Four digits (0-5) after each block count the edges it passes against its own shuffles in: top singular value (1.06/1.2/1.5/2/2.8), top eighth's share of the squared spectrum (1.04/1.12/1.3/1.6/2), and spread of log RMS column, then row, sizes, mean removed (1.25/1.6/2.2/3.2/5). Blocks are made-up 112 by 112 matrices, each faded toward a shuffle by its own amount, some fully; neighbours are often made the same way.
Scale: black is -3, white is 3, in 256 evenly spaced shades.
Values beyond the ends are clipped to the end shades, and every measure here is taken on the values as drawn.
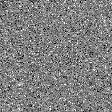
3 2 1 1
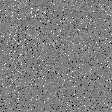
1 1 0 0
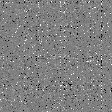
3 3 2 2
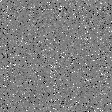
1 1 1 1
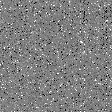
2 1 1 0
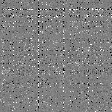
3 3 3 3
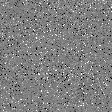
1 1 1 1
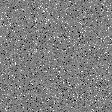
0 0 0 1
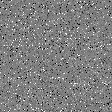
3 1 0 0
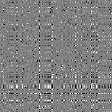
5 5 3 3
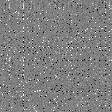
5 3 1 2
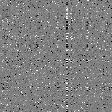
4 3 2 1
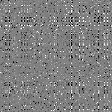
5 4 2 2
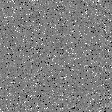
3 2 1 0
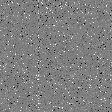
3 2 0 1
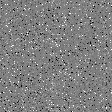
2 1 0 0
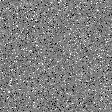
0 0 0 0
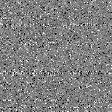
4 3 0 2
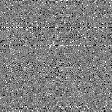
4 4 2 3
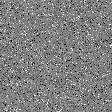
0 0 0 0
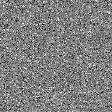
1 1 2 2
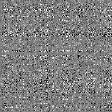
2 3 4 4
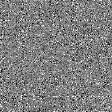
1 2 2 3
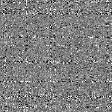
2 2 3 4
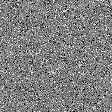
0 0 1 1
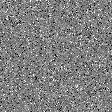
2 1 0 0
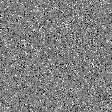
2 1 0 0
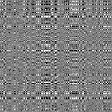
5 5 4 4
